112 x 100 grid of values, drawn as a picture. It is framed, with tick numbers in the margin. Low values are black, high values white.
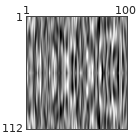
Mirror symmetry: top to bottom. Grain: streaks running down. Average level on the scale: 50%. Slope: none.
